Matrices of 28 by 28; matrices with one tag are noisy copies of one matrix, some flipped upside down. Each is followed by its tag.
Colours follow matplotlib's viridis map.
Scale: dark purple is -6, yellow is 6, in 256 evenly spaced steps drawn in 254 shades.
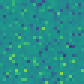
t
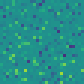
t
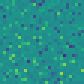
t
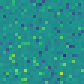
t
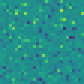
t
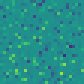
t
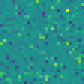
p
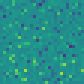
t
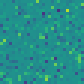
p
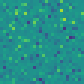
t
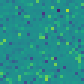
p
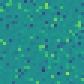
p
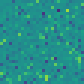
p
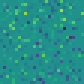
t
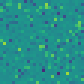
p
